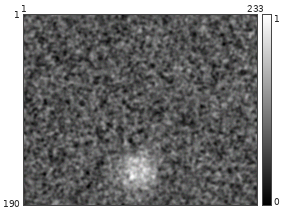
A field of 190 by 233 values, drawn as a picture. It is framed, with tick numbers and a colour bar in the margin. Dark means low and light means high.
The halves do not mirror each other. A single bump stands in the bottom middle. The ninth with the highest average is the bottom middle. No lone cell stands out from its neighbours. There are no regular stripes. The texture is blotchy.
